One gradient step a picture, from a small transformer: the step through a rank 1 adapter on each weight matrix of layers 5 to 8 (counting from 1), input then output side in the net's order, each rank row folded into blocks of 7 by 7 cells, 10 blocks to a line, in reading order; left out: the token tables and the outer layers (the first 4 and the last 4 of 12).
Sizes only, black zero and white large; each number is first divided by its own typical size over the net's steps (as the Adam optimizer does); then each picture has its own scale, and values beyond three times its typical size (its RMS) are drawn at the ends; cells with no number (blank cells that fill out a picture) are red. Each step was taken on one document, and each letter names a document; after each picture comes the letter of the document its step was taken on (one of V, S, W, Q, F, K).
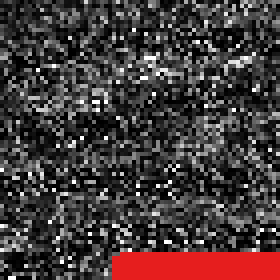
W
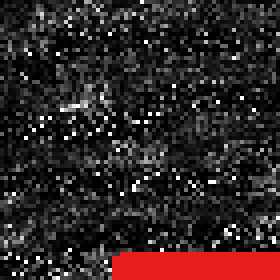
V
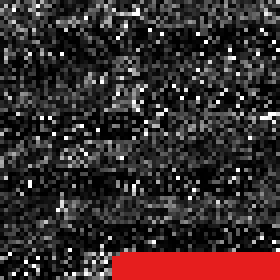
V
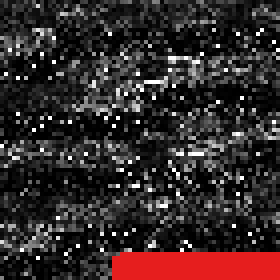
V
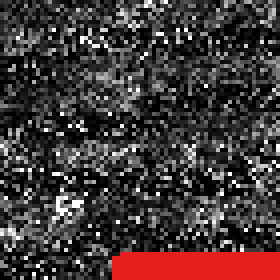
W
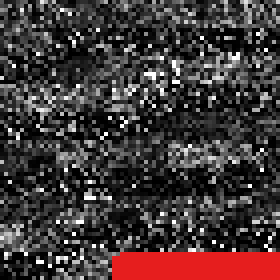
W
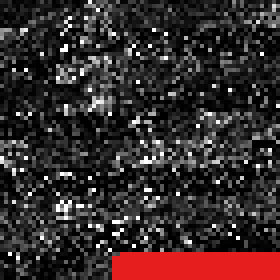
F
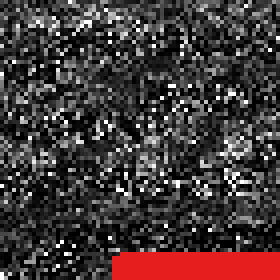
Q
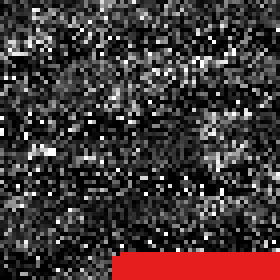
W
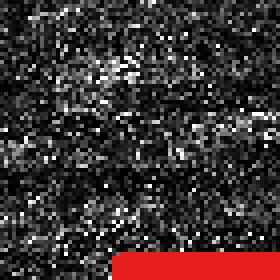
F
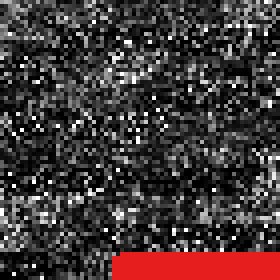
W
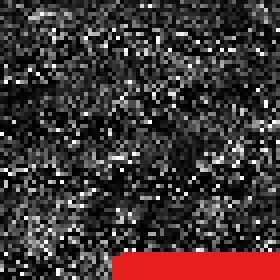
F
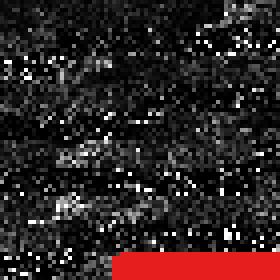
V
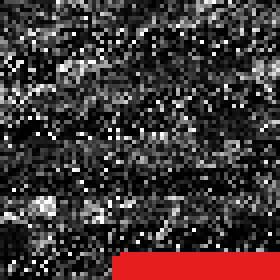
Q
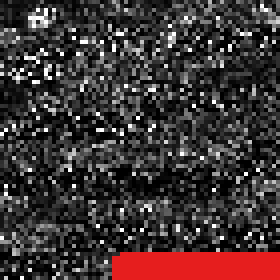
F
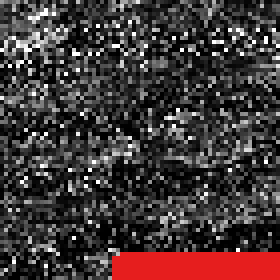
Q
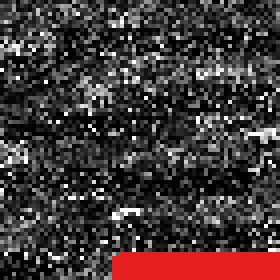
W
